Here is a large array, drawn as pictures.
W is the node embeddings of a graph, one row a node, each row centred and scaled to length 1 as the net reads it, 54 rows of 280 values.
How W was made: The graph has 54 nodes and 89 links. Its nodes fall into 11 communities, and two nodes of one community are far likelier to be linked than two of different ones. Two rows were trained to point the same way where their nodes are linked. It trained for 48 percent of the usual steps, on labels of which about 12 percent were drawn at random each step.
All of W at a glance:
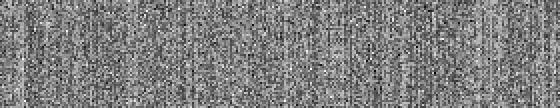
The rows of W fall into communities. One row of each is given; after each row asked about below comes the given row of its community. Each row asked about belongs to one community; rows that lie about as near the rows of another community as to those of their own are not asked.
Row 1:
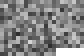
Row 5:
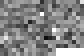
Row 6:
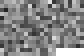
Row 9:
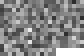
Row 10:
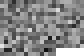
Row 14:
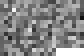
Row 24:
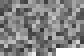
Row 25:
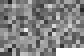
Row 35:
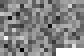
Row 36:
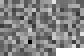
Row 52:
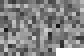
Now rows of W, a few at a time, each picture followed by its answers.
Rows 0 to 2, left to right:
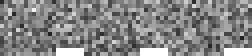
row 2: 24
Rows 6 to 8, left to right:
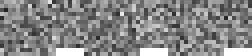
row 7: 1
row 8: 36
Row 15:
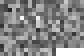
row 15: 9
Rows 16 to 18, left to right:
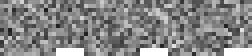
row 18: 10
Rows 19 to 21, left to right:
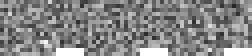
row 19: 6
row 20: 35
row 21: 52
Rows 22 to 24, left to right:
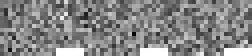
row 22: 36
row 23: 25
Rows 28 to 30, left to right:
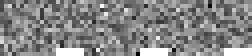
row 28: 36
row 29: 35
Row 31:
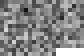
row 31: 35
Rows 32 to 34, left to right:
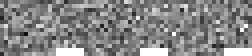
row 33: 52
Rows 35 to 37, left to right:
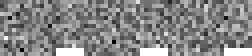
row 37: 9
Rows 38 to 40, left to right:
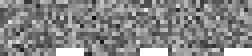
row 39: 14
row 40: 9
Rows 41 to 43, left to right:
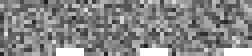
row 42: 5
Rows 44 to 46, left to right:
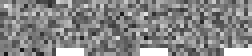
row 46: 52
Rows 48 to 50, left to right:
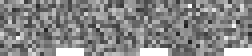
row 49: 6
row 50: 24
